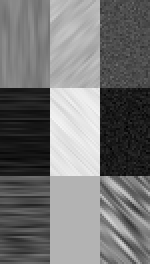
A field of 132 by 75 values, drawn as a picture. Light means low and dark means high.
It is made of 3 by 3 panels. Panel 1,1: middling, streaked downward, faint in contrast. Panel 1,2: low, slanting up to the right, faint in contrast. Panel 1,3: high, fine-grained, faint in contrast. Panel 2,1: very high, streaked across, faint in contrast. Panel 2,2: very low, slanting down to the right, faint in contrast. Panel 2,3: very high, fine-grained, faint in contrast. Panel 3,1: high, streaked across. Panel 3,2: low, flat. Panel 3,3: middling, slanting down to the right, strong in contrast.
